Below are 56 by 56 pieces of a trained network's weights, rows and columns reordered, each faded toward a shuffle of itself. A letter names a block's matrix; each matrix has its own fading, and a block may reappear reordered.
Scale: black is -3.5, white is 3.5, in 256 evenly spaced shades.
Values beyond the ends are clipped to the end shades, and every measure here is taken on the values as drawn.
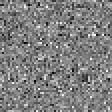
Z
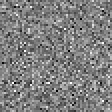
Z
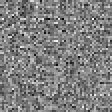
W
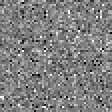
Z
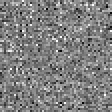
Z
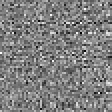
W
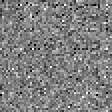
Z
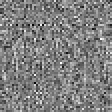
W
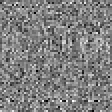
W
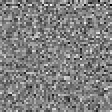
W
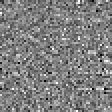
Z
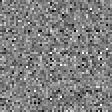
Z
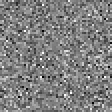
Z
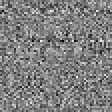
W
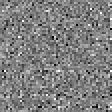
Z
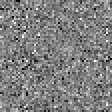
Z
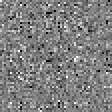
Z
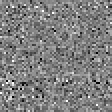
Z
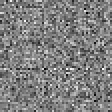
W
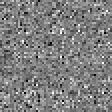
Z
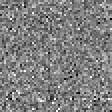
Z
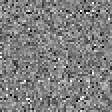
Z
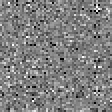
Z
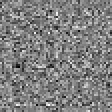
W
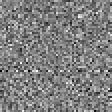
W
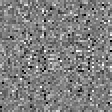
Z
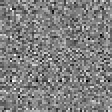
W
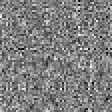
W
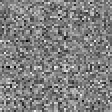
W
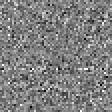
Z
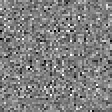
Z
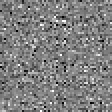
Z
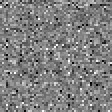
Z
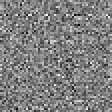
W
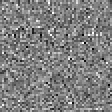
Z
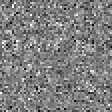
Z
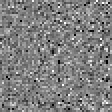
Z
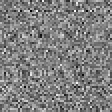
W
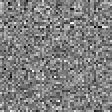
W
